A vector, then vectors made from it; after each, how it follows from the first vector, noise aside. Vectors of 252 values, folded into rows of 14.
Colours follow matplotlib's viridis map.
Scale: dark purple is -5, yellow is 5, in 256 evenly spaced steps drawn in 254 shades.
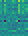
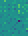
partly zeroed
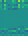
partly zeroed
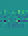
partly zeroed
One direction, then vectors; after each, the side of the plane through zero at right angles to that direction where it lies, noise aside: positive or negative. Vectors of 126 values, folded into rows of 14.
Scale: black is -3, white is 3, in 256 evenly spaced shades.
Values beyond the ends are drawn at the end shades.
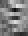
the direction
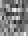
negative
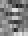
negative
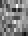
positive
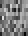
positive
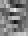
negative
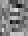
negative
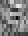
positive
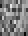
positive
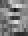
positive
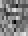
negative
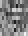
negative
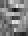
positive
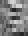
positive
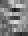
positive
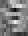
positive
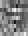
negative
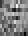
positive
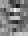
negative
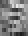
positive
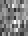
positive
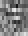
negative
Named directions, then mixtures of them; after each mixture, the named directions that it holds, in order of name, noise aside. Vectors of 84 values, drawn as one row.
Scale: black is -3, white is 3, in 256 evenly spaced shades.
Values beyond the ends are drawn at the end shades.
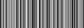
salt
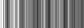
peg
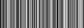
peg, salt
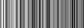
peg, salt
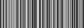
salt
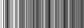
peg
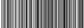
peg, salt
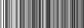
peg, salt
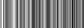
peg, salt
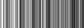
peg, salt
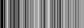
peg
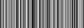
salt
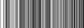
peg, salt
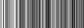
peg, salt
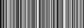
peg, salt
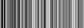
peg, salt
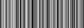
salt
